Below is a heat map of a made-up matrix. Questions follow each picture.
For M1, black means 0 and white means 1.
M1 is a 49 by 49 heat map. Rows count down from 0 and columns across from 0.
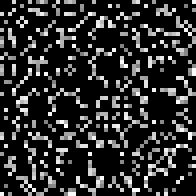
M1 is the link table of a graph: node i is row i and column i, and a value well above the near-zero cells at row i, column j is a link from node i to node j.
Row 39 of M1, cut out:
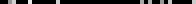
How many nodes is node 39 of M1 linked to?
9
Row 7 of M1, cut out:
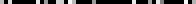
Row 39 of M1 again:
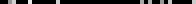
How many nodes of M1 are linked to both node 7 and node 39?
5
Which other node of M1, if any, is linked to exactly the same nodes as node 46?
none
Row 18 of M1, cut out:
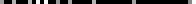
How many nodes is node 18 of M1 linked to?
11
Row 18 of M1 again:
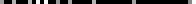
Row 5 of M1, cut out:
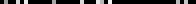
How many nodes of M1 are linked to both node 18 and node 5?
0
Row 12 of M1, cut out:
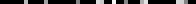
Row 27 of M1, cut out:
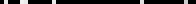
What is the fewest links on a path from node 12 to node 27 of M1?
2
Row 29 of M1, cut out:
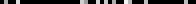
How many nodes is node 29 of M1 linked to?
11
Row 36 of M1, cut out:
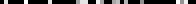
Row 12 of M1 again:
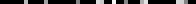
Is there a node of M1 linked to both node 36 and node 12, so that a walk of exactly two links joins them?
yes
